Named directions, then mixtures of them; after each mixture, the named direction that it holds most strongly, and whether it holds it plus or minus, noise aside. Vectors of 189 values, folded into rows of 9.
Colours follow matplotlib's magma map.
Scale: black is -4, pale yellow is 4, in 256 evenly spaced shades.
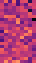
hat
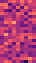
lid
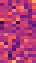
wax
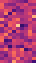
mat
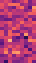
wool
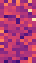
hat, minus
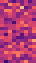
lid, minus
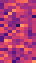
mat, minus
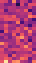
hat, plus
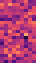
wool, plus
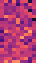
hat, plus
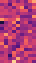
wax, plus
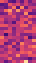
lid, minus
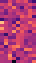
wax, minus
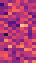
mat, minus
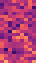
wool, minus
